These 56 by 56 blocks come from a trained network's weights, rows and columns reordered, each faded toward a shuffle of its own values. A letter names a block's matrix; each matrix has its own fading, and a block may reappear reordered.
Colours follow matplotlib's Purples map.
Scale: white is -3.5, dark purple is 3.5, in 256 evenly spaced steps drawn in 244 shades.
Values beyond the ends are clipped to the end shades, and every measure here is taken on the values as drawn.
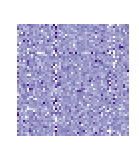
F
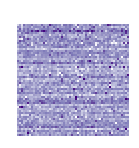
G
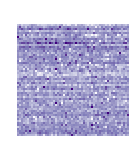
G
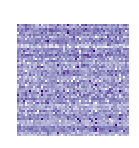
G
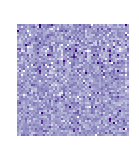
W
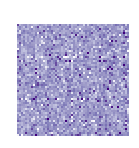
W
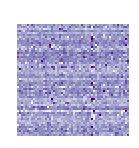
G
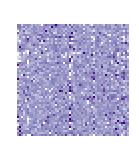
F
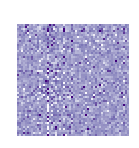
F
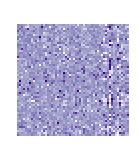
F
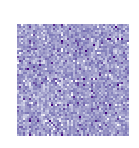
W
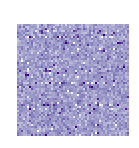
W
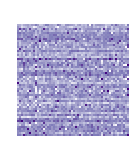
G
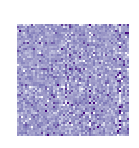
F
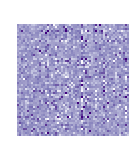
F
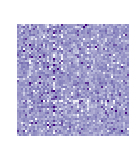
F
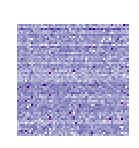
G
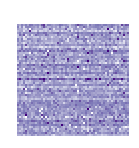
G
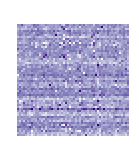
G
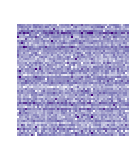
G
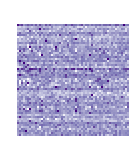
G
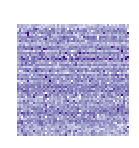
G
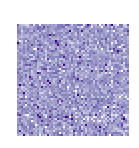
W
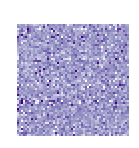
F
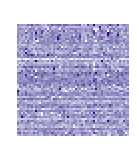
G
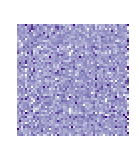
F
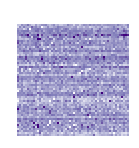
G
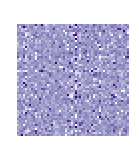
F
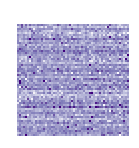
G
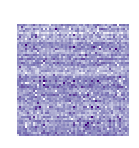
G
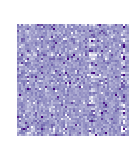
F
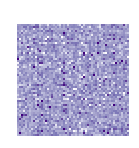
W
